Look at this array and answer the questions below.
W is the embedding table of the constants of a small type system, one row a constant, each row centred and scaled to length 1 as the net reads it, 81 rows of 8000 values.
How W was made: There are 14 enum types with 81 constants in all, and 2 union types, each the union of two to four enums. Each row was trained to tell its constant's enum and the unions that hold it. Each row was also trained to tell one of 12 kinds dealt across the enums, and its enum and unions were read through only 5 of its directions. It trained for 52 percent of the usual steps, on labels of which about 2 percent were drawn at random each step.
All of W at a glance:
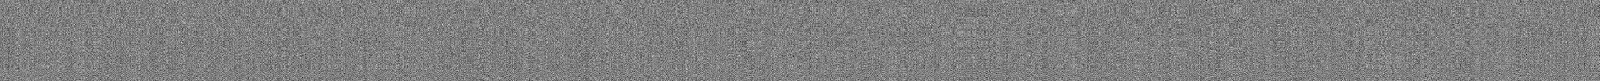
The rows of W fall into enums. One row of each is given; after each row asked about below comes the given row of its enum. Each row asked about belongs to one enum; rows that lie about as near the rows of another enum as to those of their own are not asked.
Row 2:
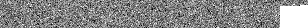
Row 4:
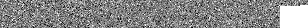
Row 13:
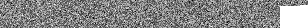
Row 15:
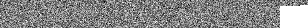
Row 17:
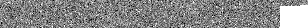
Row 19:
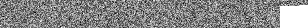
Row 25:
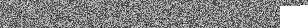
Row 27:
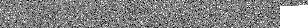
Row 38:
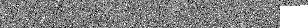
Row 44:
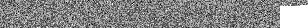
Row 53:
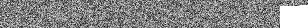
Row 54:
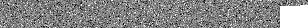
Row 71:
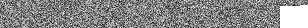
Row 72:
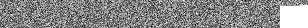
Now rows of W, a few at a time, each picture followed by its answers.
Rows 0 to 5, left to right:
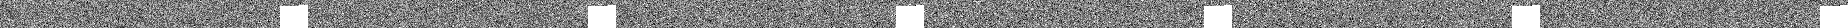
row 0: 17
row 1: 2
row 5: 15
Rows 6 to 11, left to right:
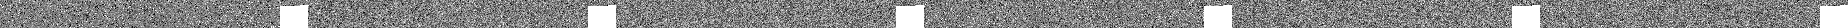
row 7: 71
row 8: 71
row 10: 53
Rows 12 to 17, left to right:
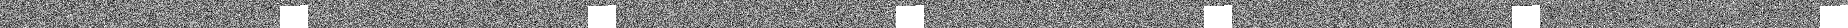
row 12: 13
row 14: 15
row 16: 71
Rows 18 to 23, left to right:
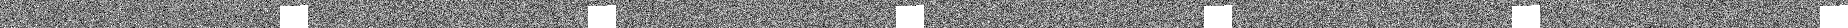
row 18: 27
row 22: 19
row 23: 2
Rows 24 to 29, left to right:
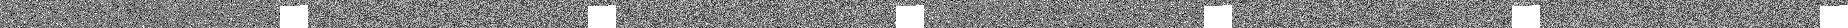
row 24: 27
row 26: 72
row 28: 4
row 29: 15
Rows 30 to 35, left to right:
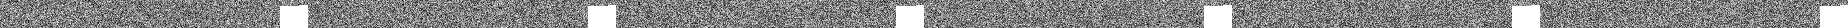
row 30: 53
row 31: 2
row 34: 72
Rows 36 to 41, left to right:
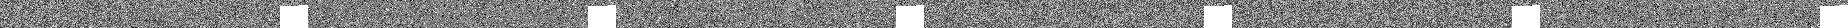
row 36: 4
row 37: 71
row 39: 53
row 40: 2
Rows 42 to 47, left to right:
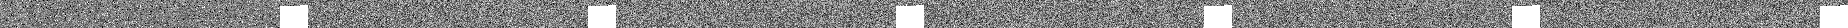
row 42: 27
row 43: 72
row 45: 2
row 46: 27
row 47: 53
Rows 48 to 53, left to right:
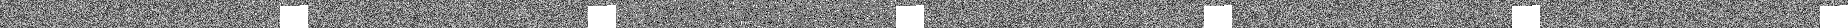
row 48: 15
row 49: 19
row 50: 27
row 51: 72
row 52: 15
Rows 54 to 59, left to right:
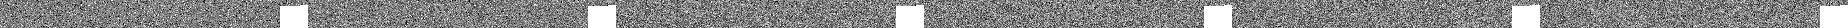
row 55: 71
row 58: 72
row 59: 15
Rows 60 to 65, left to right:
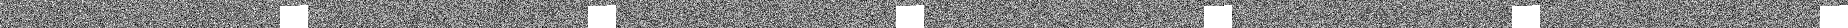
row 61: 19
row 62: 72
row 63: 19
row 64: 44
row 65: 4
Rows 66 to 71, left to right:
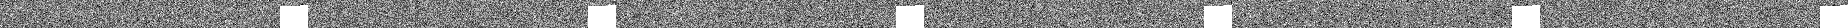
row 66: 4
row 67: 4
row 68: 15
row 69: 19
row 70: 27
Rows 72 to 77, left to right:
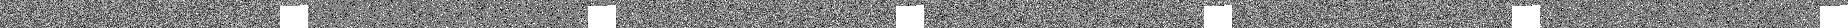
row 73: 71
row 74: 27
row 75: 2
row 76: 72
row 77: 71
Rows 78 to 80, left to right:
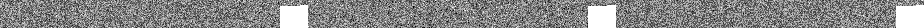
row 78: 53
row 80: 4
